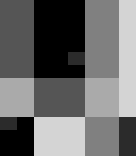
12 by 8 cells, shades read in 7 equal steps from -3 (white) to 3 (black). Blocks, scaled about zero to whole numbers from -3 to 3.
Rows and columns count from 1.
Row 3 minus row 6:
0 0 0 0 0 0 0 0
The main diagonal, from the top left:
1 1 3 3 2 0 -1 -2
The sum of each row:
9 9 9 9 8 9 -3 -3 -3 1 2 2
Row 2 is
1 1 3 3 3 0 0 -2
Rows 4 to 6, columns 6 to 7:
0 0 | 0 0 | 0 0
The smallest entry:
-2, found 18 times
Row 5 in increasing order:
-2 0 0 1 1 2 3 3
